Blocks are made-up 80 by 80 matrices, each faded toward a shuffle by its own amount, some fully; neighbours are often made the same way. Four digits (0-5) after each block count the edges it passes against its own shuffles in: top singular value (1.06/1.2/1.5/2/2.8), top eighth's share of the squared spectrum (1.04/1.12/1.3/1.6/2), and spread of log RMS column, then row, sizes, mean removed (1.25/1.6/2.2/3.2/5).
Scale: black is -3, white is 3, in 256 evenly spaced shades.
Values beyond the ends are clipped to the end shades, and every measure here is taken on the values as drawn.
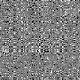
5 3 2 3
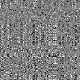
4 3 2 2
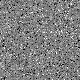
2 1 0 0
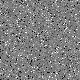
0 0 0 0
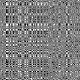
5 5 4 4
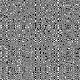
5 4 3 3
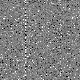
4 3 1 0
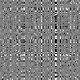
5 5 4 3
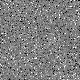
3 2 0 0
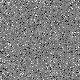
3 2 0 0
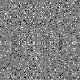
4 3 2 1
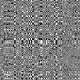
5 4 3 3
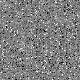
3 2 1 0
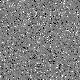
2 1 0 0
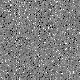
3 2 1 0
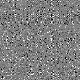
4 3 2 2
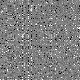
4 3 2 1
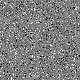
2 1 0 0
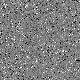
0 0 0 0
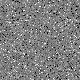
1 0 0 0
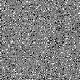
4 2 1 1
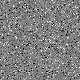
1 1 0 0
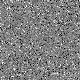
2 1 0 1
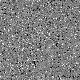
0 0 0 0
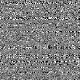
4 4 1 4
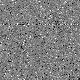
2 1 0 0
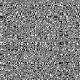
4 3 1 3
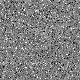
1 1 0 1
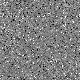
1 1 0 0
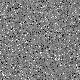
0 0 0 0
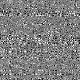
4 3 1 3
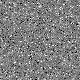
0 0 0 0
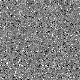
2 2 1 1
